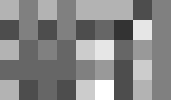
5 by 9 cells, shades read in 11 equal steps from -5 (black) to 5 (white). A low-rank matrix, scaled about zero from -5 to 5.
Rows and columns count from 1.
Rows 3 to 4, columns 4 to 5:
-1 3 | -1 0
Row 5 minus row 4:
3 -1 0 -1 3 4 0 -1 0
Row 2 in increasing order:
-3 -2 -2 -2 -1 0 0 0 4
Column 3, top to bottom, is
2 -2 0 -1 -1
